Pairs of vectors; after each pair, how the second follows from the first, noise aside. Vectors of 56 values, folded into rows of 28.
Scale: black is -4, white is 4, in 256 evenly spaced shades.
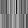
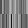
reversed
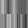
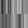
reversed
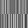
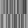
shuffled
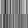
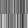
reversed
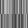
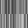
reversed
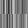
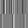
partly zeroed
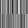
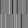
partly zeroed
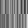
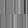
partly zeroed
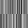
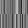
sign-scrambled
